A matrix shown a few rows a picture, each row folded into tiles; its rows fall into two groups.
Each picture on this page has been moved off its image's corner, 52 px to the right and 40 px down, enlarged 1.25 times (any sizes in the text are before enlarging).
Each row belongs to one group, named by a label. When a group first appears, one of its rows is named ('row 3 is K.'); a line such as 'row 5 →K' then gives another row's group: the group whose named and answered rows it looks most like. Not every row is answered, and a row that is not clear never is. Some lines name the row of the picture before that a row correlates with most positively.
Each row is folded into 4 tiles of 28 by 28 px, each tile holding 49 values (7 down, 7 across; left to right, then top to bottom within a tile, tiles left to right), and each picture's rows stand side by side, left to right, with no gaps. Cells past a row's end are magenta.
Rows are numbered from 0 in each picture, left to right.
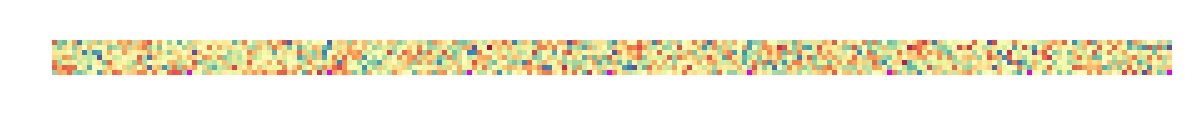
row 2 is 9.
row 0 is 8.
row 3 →8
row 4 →9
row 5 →9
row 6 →9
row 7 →8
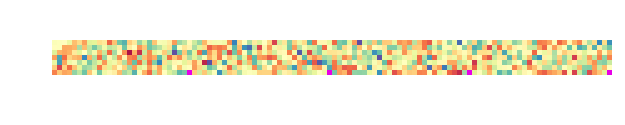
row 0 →9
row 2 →8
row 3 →8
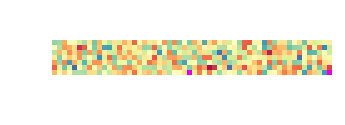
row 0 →9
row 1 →8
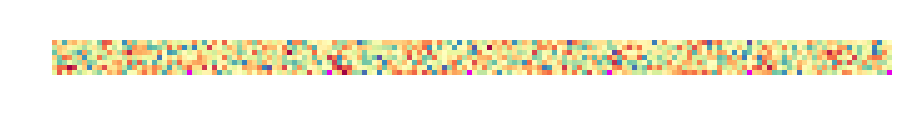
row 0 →8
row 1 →8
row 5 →9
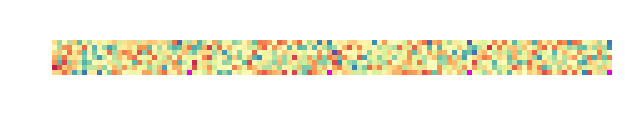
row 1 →8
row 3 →8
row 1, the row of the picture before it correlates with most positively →3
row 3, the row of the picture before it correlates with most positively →3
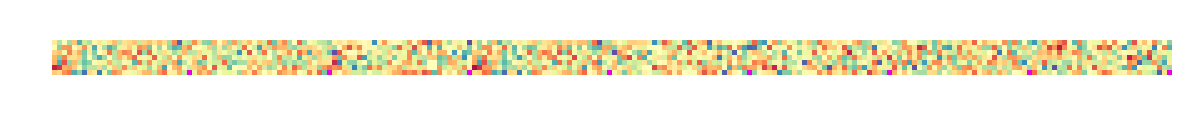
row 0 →9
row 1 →8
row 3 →9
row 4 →8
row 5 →8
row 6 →9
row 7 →9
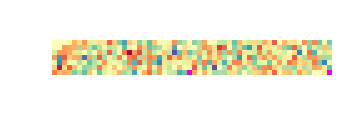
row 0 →9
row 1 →9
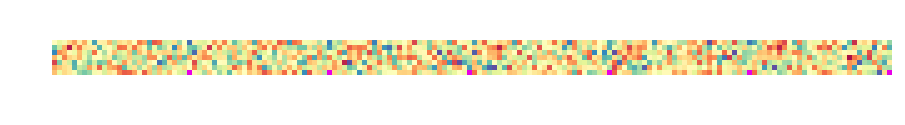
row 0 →8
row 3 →9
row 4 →9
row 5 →9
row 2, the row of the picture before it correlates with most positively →1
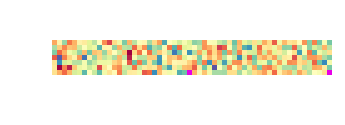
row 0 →8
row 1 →9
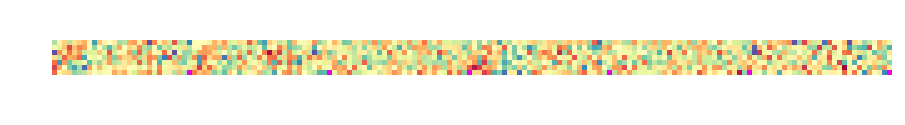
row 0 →9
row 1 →9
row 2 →8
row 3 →9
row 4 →8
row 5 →8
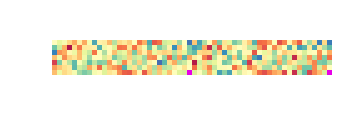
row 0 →8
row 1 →8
